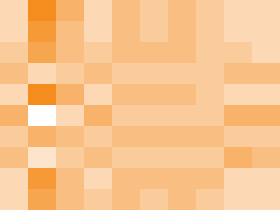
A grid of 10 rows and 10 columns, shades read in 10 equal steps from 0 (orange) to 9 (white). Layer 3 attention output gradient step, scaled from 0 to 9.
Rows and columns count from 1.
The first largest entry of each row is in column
1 1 10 2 1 2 1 2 1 1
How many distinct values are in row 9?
3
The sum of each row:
45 47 44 47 44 47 43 47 45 47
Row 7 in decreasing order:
5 5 5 5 4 4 4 4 4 3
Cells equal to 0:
2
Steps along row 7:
down up up down same same same up same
